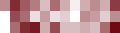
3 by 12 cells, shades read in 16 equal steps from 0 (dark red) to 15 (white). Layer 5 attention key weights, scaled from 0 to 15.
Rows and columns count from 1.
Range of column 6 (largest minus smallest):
9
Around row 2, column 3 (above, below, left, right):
5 2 4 13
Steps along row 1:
down up up up down up up down down up down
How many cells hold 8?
4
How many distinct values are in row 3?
8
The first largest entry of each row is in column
8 1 1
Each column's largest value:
15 6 6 13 11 13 12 15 10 11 12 8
